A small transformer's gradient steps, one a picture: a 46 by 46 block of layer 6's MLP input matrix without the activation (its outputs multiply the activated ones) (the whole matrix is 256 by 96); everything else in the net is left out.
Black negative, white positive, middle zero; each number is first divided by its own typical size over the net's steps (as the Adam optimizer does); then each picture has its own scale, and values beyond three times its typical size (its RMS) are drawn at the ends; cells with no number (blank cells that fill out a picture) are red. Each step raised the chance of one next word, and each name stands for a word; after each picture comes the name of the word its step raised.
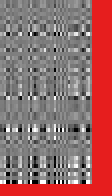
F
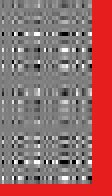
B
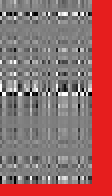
B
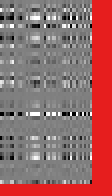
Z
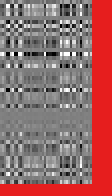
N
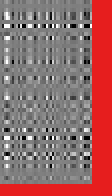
Z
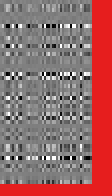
Z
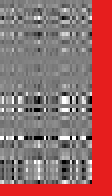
F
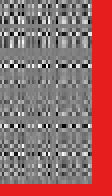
N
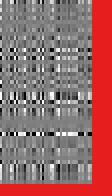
F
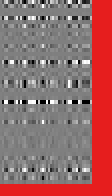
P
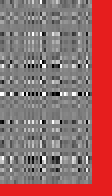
B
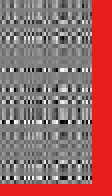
F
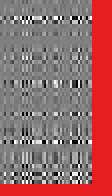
F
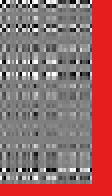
P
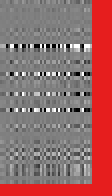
B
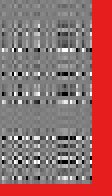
B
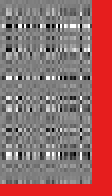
Z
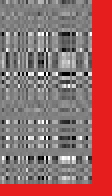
B
